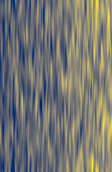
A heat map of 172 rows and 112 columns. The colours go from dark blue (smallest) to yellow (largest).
The grain runs up and down. The field climbs toward the right. The histogram is bell-shaped.
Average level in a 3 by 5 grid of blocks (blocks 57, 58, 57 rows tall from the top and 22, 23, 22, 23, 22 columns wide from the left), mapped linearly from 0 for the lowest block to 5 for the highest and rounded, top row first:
0 1 2 4 5 / 0 1 2 4 4 / 0 1 2 3 5
